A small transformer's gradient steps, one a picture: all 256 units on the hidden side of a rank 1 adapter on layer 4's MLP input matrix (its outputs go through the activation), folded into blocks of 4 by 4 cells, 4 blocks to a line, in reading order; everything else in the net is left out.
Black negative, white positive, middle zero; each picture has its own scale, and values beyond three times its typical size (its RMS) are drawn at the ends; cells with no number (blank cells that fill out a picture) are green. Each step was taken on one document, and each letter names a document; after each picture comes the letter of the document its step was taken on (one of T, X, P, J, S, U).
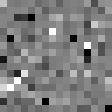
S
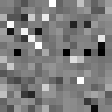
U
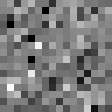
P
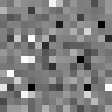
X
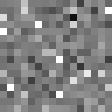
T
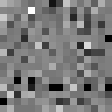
X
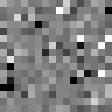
T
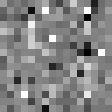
X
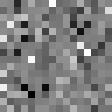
U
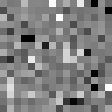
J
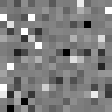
U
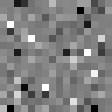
U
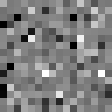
T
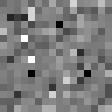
P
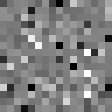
X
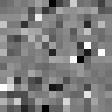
X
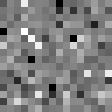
S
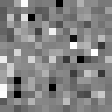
S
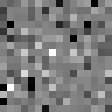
S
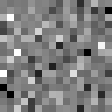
T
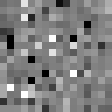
S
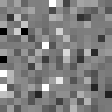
J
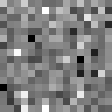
T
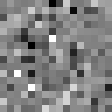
X
